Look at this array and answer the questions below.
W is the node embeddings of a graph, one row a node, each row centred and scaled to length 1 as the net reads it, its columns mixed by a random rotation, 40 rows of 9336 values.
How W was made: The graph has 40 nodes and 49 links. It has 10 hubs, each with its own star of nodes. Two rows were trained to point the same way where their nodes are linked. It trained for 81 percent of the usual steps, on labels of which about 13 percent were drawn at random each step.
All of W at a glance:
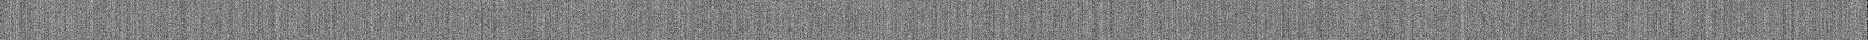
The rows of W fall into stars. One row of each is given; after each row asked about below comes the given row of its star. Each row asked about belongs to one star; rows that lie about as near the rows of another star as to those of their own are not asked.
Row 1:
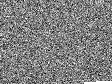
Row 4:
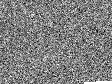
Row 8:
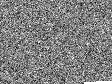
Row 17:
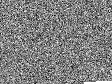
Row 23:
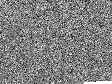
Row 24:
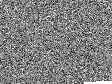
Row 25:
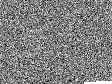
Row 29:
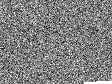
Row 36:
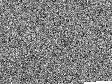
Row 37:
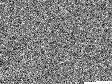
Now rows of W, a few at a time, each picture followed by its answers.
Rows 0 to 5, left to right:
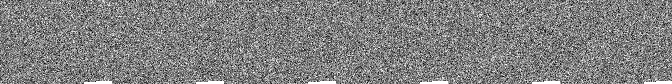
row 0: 24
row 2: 25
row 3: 24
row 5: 37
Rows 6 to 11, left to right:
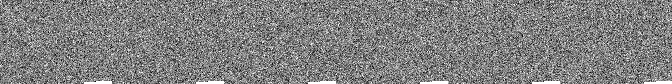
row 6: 24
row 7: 25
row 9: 8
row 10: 17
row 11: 37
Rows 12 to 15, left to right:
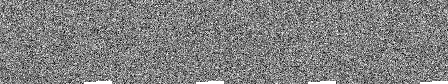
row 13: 29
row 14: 17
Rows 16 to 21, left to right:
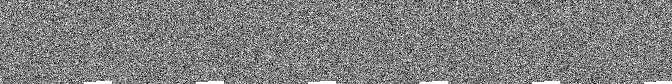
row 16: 17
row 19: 23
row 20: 17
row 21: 1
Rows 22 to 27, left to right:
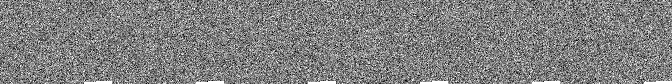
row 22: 8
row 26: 23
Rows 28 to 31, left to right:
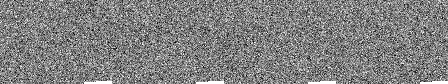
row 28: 8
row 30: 29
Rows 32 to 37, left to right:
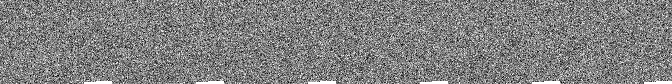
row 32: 4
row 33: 36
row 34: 25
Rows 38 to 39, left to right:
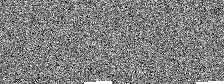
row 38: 1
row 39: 25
